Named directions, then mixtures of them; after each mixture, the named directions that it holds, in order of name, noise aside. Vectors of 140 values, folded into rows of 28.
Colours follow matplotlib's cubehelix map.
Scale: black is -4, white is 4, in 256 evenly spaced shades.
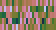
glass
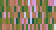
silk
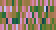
glass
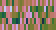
glass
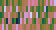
glass, silk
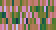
glass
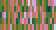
silk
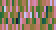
glass, silk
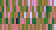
glass, silk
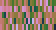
glass, silk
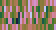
glass, silk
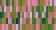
glass, silk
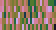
silk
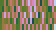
silk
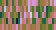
glass, silk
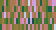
silk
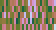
silk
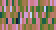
glass, silk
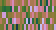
glass, silk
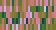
glass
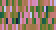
glass, silk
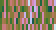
silk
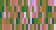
silk
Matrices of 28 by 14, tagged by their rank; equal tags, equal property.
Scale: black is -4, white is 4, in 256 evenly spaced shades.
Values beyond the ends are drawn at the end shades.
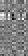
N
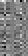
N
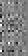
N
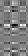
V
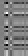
V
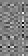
N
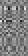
N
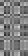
V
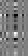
V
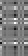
V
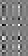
V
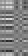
V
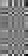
V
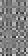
N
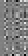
N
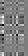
V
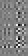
N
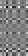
V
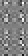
N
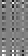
V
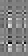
V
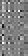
N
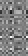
N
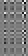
V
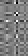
N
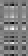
V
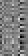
N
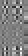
N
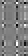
V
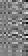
N
